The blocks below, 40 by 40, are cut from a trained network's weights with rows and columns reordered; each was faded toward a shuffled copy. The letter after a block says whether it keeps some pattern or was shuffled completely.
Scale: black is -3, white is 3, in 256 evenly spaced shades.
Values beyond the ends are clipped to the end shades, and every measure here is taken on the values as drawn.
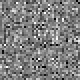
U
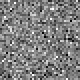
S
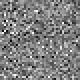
U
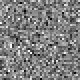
S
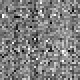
U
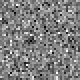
S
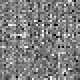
U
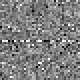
U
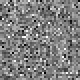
S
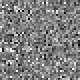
U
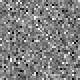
S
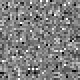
S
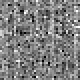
U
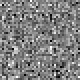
U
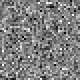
S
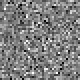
S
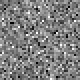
S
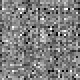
U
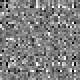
U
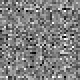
U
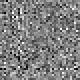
U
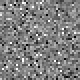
S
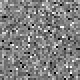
S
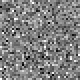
S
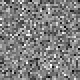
S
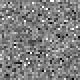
S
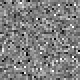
S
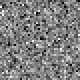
S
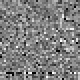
U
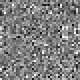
U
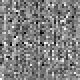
U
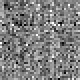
U
